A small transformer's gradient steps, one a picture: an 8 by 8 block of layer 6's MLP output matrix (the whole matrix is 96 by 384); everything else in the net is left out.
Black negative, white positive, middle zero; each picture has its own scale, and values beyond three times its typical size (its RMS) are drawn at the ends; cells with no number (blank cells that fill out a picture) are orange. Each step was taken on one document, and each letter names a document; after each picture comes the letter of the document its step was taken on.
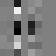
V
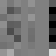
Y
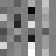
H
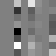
V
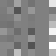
Y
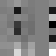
Y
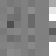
Y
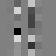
V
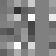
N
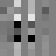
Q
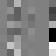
Y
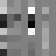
H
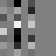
Q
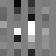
Q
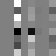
V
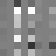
V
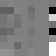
Y
